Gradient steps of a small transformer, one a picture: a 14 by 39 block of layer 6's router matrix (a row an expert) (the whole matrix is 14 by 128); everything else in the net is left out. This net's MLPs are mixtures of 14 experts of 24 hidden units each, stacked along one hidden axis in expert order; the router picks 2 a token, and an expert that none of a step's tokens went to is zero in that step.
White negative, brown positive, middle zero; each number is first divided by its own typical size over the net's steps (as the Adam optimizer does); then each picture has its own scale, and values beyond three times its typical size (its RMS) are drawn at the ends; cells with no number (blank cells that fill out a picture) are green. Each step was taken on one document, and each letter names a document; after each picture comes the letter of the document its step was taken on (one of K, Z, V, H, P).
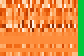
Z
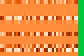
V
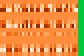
Z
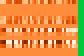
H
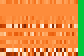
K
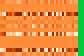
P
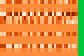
H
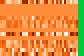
K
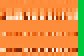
P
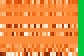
K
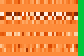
V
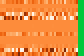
P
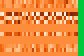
V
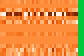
P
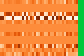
V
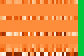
K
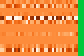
V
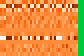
Z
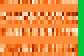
P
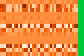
Z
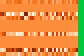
P
